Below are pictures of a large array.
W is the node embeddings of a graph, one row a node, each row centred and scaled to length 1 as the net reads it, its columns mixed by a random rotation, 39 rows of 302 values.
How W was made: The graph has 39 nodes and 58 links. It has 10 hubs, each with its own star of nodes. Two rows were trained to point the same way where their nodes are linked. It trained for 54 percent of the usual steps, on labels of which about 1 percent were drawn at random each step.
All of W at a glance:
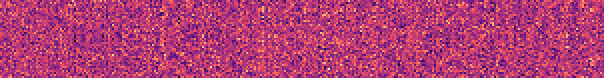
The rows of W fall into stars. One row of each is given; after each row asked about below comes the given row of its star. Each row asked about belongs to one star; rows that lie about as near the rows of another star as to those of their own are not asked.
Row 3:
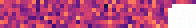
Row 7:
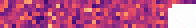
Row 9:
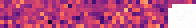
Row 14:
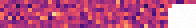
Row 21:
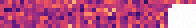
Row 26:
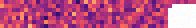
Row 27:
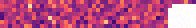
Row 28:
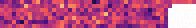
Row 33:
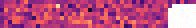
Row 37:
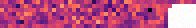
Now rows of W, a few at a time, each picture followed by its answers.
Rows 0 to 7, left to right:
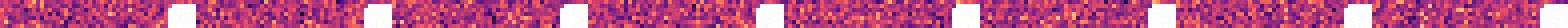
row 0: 3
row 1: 37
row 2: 9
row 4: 28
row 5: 21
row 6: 9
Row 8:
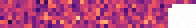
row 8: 27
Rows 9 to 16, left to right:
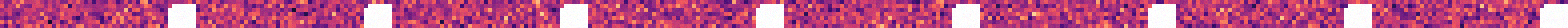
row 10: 28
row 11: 9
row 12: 26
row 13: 33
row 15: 7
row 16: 3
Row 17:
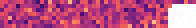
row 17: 14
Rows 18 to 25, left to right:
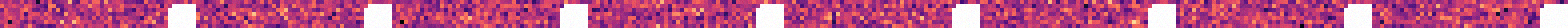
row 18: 26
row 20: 33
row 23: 37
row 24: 28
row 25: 33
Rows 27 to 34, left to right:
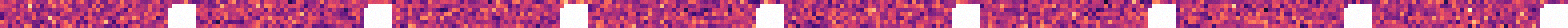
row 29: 28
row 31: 7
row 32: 21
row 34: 27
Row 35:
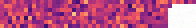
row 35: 33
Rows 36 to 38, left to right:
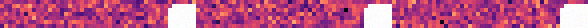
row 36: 26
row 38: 9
